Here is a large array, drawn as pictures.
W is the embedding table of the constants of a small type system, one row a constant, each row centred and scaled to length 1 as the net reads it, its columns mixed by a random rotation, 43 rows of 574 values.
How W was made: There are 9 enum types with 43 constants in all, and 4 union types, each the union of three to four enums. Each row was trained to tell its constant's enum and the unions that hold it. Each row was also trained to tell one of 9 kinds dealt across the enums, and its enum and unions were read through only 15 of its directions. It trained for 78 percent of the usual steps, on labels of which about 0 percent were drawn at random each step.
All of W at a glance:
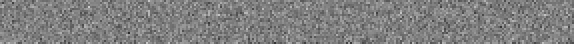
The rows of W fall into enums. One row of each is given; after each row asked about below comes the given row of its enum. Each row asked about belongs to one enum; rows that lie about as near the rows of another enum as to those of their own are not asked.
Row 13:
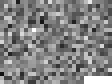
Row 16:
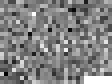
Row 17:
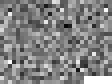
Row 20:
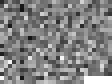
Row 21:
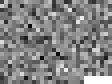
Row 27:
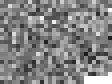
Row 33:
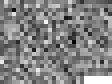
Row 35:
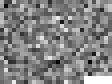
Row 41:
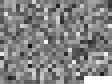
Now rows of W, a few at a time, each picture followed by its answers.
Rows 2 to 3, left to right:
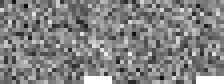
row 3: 17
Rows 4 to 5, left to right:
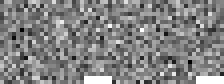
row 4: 20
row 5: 41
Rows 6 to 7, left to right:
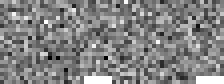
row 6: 33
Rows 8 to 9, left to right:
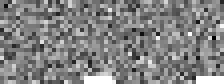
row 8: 27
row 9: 20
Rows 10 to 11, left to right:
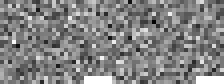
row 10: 27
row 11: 13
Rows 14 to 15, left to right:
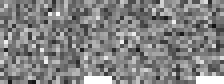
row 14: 13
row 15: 13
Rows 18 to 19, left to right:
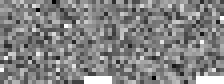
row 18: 21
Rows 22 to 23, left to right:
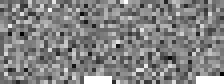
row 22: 17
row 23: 41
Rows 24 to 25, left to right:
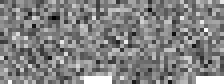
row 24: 27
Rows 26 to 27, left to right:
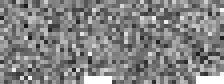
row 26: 27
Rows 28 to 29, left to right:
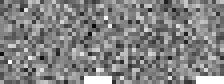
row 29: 21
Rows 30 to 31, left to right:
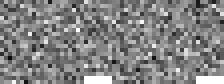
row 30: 33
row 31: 16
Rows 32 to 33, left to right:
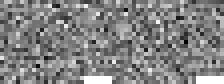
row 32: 21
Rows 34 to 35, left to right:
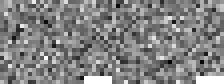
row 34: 13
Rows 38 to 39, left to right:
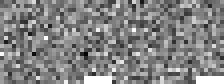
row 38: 35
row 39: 21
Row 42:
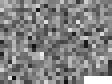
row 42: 33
